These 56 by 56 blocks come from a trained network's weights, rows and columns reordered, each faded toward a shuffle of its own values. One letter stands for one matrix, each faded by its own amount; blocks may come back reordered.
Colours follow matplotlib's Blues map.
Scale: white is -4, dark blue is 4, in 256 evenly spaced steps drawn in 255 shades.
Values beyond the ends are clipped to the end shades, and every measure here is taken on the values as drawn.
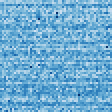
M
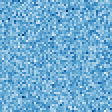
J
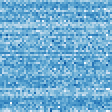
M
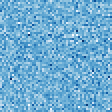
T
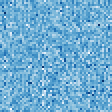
T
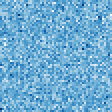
J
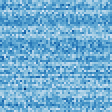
M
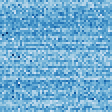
M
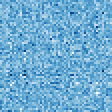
T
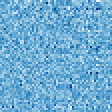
T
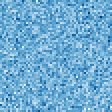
J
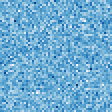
J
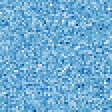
J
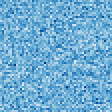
J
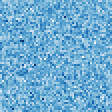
J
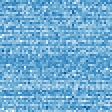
M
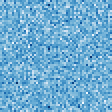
J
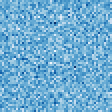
T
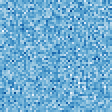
J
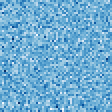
J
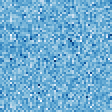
T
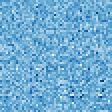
T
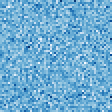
J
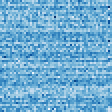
M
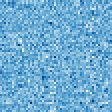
T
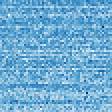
M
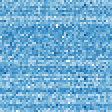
M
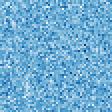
J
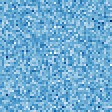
J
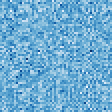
T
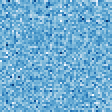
T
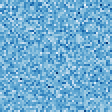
J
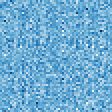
T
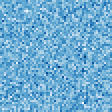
J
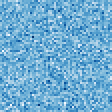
J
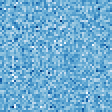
T
